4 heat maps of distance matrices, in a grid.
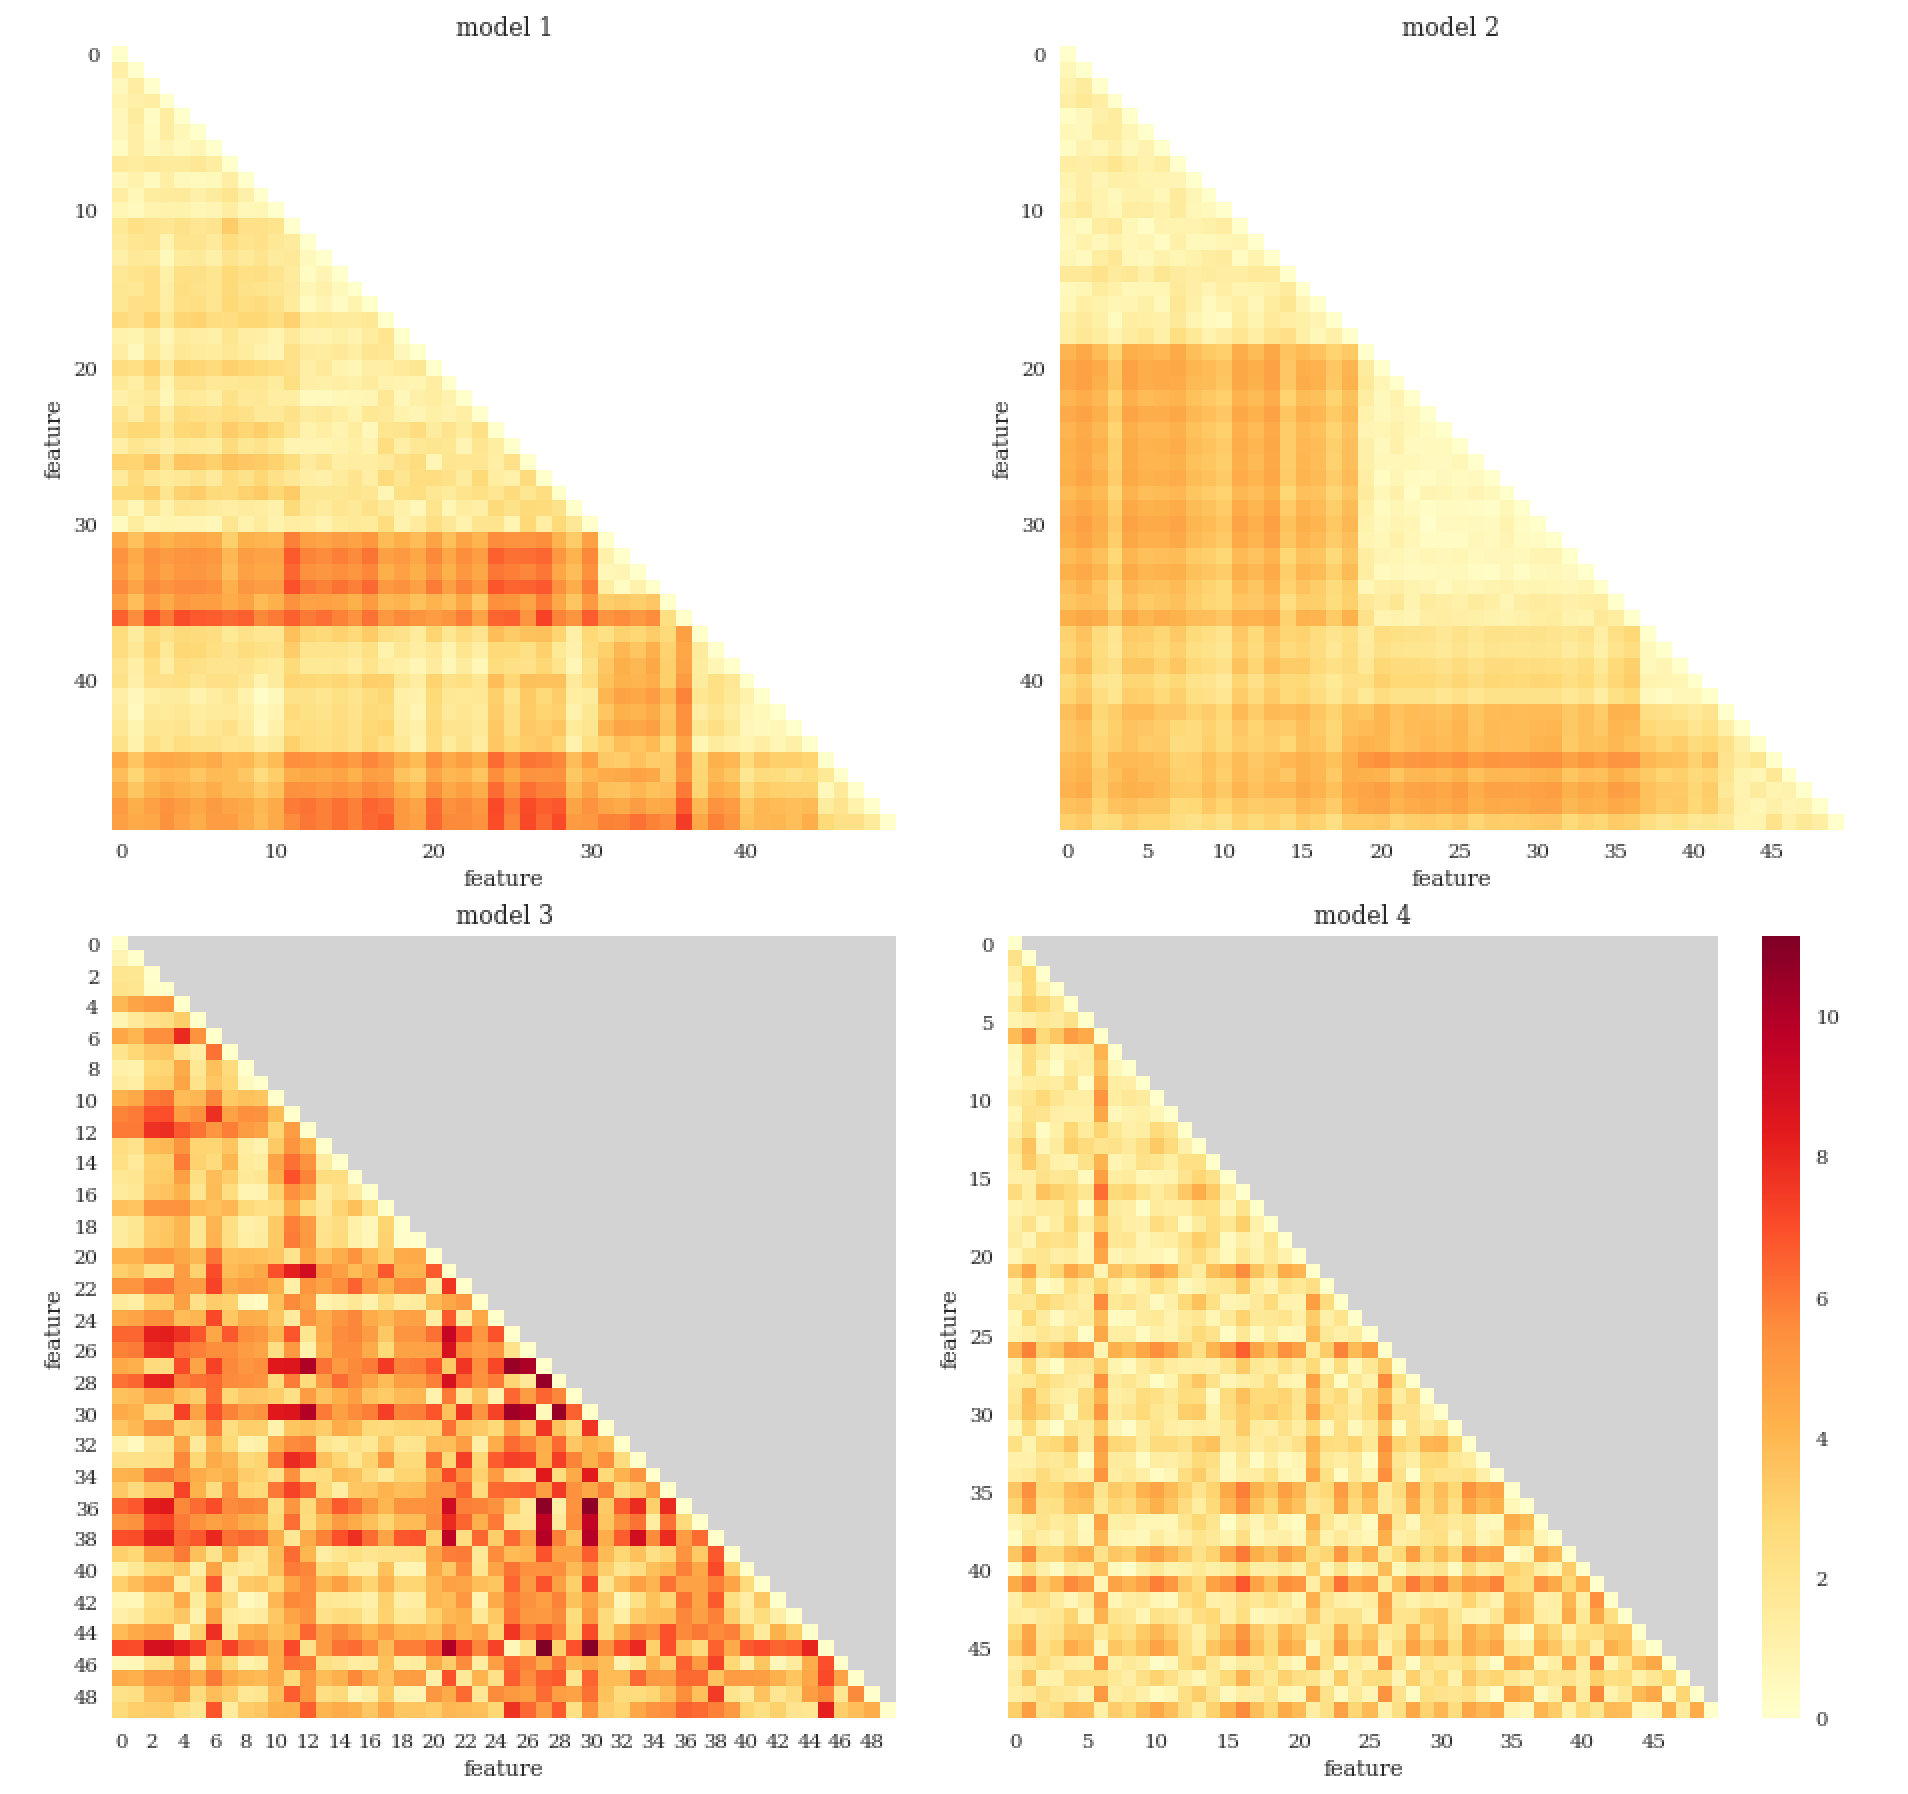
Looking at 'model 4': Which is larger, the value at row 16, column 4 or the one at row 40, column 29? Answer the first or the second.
the first
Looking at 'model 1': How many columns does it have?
50
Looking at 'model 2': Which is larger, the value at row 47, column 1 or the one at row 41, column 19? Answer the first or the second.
the first
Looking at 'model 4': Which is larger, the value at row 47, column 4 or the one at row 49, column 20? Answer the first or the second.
the second
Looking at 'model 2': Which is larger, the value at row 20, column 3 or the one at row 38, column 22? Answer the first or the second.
the first
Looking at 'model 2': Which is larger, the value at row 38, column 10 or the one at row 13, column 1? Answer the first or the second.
the first
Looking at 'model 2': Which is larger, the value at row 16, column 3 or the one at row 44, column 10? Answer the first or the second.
the second
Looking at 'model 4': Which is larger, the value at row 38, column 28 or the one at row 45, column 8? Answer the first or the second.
the second
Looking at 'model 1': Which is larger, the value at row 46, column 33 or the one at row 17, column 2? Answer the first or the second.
the first
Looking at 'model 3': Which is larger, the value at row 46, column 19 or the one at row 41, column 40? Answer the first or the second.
the second
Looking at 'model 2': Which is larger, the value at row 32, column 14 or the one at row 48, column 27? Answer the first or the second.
the second
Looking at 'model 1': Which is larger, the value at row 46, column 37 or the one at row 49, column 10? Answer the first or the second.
the second
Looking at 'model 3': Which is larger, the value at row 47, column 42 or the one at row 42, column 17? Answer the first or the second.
the first
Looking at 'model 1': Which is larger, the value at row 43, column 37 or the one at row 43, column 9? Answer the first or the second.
the first
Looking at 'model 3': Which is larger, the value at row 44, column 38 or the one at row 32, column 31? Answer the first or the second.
the first
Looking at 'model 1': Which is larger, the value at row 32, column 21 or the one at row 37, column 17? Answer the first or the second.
the first
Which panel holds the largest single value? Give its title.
model 3
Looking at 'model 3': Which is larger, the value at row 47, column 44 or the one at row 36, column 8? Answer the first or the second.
the second
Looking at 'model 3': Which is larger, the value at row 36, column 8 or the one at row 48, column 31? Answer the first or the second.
the first
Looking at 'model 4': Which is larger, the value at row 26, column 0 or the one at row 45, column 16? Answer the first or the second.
the second
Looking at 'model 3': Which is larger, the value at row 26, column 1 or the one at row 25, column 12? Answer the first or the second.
the first
